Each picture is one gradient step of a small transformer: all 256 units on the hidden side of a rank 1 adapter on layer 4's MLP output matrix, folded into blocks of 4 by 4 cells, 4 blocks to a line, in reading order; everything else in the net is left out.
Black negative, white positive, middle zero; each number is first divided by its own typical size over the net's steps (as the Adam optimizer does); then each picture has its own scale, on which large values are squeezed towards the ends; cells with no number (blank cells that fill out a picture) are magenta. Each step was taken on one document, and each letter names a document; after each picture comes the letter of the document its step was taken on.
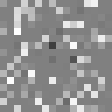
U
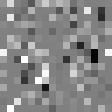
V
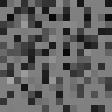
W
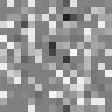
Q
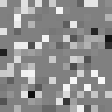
U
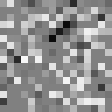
Q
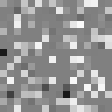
U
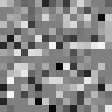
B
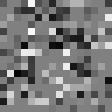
B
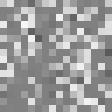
Q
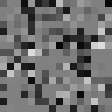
B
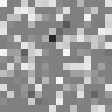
B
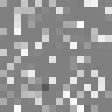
U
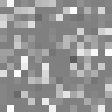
V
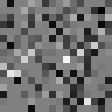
Q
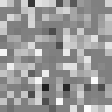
B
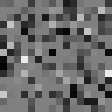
Q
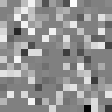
B
